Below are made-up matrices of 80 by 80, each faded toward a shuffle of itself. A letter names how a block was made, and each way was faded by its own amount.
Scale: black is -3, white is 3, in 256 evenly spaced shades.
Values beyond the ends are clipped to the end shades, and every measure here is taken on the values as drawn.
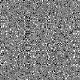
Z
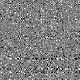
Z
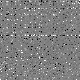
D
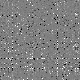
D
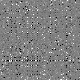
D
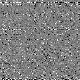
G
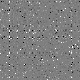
D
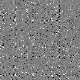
D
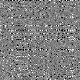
G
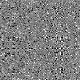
Z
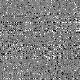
G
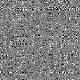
Z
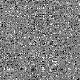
Z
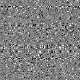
G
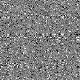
Z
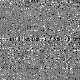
G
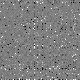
D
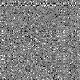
Z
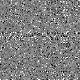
Z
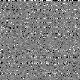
G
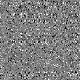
Z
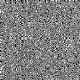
Z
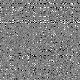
G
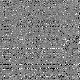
G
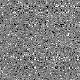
Z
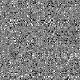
Z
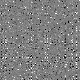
D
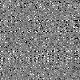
Z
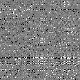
G
